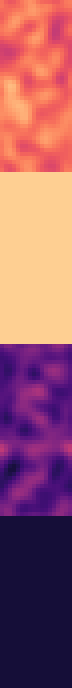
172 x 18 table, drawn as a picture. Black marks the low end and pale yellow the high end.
It is made of 4 by 1 panels. Panel 1,1: high, blotchy. Panel 2,1: very high, flat. Panel 3,1: low, blotchy. Panel 4,1: very low, flat.
